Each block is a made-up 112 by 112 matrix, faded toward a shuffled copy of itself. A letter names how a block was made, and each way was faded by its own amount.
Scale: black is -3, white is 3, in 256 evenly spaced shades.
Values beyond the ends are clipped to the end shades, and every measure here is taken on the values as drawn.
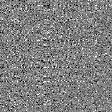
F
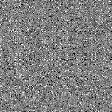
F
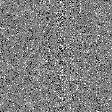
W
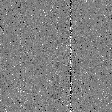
W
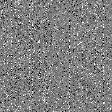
W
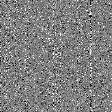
W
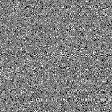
F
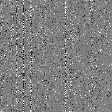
W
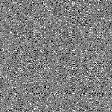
F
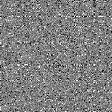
F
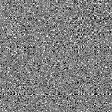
F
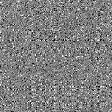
F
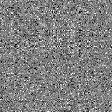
F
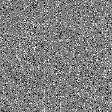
W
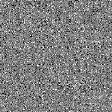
F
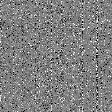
W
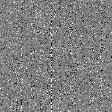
W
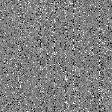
W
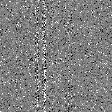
W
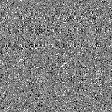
F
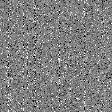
W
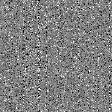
W
